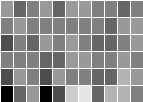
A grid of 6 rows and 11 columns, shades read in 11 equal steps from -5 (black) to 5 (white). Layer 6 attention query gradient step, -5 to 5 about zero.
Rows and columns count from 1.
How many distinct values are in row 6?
8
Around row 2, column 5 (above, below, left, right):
-1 0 0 0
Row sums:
1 2 -2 1 -1 -2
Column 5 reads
-1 0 0 -1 1 -2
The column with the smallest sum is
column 1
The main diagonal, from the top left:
1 1 -1 -1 1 3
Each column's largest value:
1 1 1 1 1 3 4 0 2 2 1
